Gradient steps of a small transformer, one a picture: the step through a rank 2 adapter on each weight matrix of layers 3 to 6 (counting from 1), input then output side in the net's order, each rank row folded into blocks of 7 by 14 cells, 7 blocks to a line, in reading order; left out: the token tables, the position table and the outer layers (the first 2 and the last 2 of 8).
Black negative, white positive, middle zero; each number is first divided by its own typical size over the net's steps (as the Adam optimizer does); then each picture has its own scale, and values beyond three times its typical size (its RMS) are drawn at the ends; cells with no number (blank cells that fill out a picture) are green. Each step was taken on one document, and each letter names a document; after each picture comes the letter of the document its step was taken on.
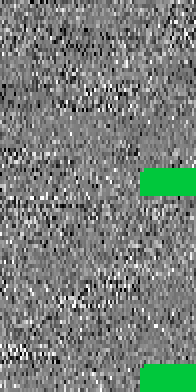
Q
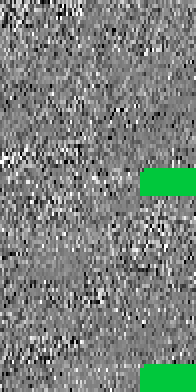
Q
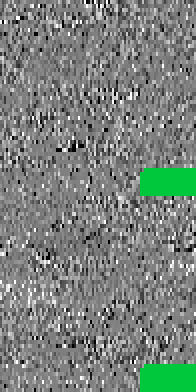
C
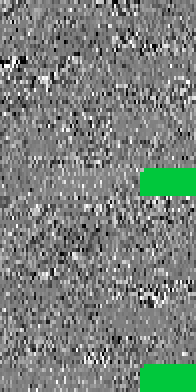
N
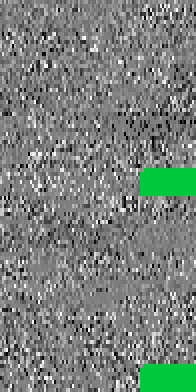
N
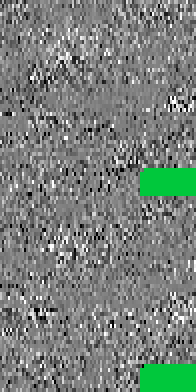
N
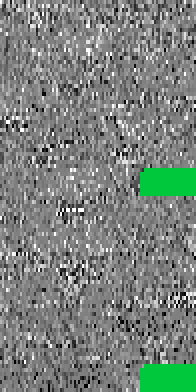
C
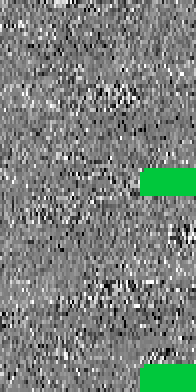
Q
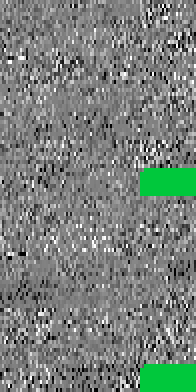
N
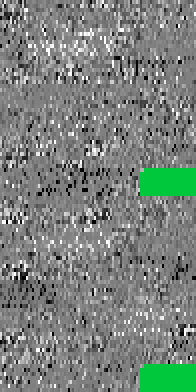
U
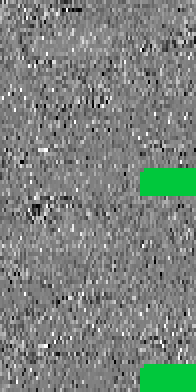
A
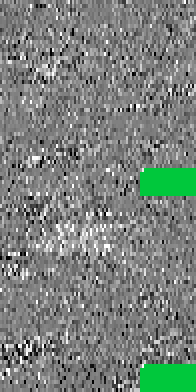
A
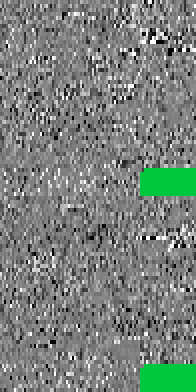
C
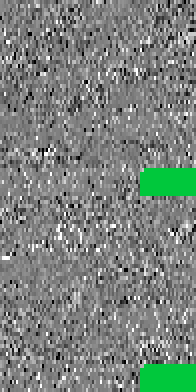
A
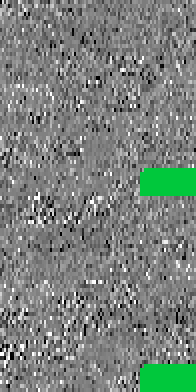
A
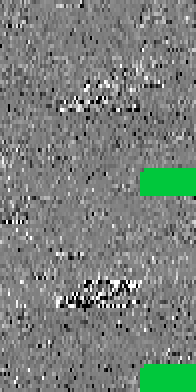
U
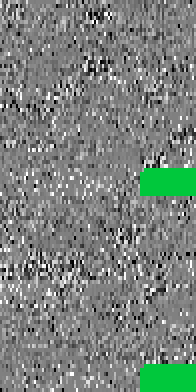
C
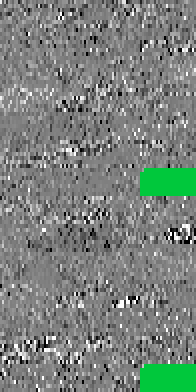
A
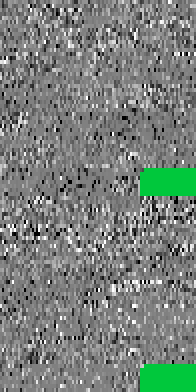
Q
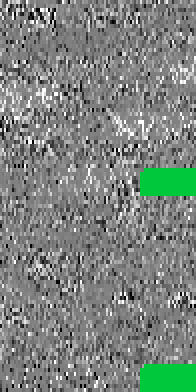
C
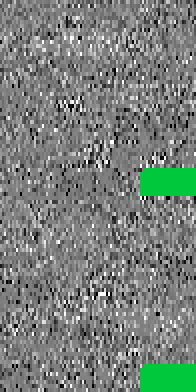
Q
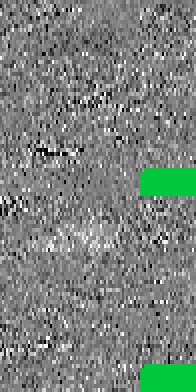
A
